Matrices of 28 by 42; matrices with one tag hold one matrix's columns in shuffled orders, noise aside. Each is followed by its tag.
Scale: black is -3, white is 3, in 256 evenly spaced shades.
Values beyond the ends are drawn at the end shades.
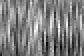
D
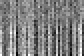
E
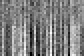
E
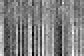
E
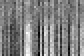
E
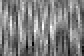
D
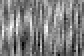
D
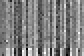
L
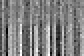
E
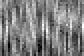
D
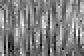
D
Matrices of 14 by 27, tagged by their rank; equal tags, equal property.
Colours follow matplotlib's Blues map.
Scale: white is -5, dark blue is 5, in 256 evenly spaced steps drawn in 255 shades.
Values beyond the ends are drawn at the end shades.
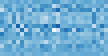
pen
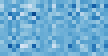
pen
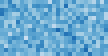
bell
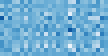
pen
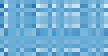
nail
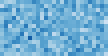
bell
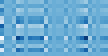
nail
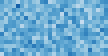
bell
